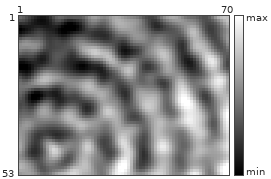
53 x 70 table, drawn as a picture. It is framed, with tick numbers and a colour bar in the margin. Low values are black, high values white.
Ninth with the lowest average: top left. Slope: up to the bottom right. Lone odd cells: none. Mirror symmetry: none. Rings: centred on the bottom left. Ninth with the highest average: bottom right.
